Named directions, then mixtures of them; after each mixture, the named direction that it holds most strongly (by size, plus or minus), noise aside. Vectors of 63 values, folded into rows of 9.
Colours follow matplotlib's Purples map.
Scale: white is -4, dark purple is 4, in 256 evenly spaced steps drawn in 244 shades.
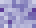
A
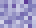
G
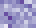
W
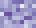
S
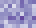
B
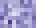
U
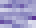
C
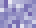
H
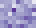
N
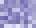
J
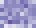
J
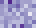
H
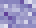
W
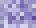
B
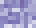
J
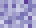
G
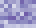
B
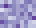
C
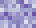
W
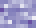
C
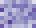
A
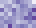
N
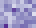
W
